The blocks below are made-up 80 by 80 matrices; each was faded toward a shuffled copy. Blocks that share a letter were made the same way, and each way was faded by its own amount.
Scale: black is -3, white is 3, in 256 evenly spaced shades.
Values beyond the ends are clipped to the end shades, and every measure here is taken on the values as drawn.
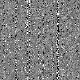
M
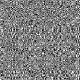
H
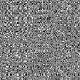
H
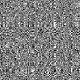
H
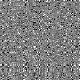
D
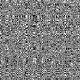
H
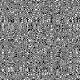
D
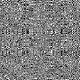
H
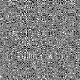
D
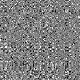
D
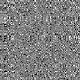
D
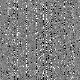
M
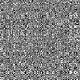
H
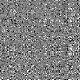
D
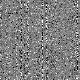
M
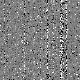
M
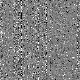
M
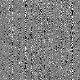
M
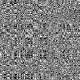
H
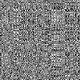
H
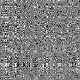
D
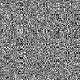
H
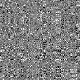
D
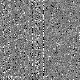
M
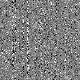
M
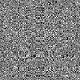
H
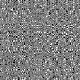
D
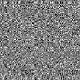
H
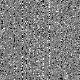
M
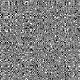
D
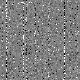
M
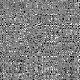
D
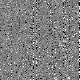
M
